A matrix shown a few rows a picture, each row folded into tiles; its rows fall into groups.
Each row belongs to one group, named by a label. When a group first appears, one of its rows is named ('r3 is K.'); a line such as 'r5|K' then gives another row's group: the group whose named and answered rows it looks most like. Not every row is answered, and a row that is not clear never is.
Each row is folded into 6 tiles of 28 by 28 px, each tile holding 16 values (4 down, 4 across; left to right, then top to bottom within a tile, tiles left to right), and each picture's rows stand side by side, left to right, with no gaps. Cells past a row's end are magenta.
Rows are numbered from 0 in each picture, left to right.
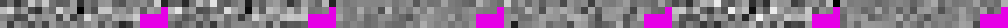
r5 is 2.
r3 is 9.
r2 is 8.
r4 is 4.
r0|4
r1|4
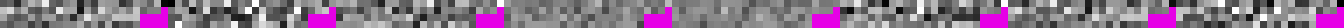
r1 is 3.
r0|4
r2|2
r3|2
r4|8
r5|2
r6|4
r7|4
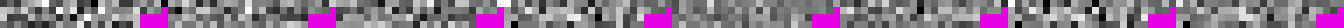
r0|4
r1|2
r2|2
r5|4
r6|9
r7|9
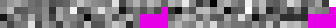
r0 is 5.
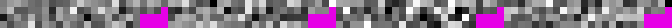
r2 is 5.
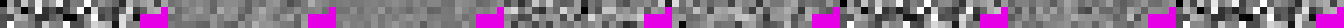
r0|3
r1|8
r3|4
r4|9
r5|3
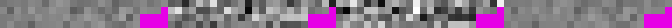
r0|8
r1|4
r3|8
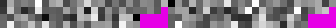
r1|3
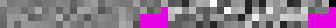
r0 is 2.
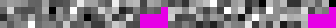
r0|5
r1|4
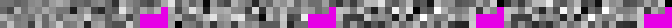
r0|8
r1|9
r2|4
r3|4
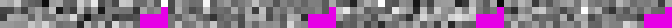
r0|2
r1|3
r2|4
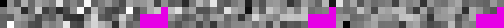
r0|3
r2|9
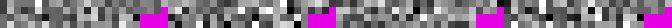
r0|3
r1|5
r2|4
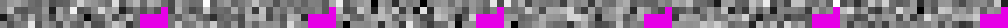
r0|5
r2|9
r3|9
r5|4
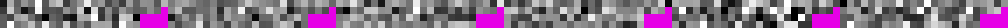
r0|3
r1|5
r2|2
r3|4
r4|5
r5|3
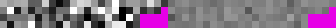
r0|5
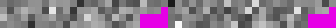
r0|8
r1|3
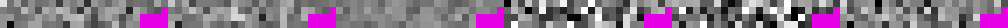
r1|9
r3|3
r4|5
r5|9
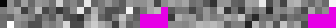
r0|3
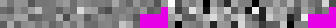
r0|2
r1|9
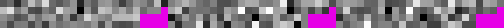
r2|5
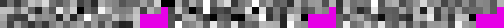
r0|4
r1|3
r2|3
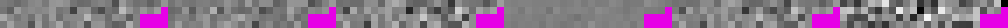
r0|8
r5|4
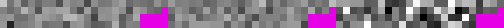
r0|9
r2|5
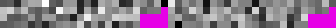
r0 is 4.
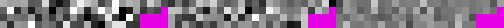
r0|5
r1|4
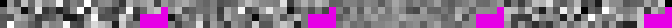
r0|3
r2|8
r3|4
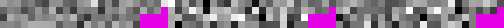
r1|9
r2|5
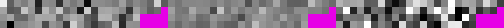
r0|9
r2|5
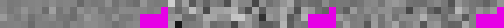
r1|9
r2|8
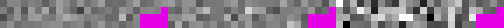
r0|8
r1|2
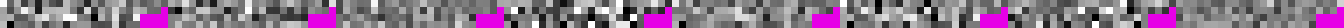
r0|9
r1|2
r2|3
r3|5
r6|5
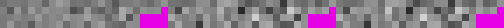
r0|8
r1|8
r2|8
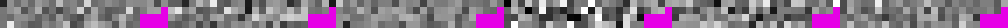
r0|3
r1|4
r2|9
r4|2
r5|3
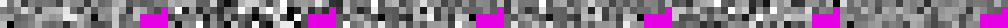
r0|9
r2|3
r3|3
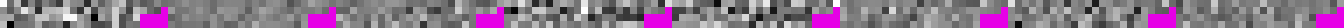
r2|8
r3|2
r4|2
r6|9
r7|3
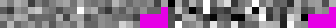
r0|2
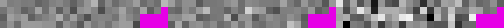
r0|2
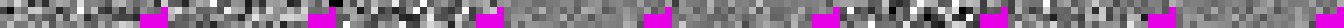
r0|2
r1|4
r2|3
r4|3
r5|5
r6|3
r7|2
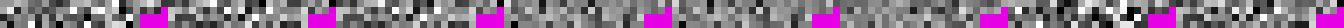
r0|5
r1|4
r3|9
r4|9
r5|8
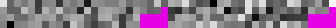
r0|9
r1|2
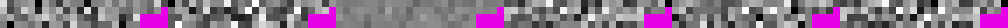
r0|9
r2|8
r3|4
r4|5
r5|4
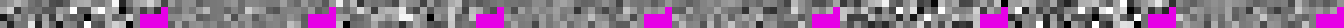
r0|5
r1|2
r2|9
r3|8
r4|8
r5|4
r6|5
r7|8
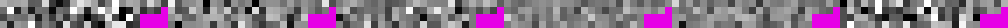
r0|5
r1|9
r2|5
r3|8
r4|9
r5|3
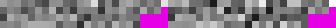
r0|2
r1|2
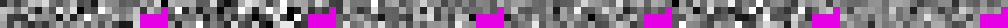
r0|4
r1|5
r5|8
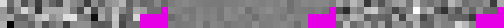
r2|2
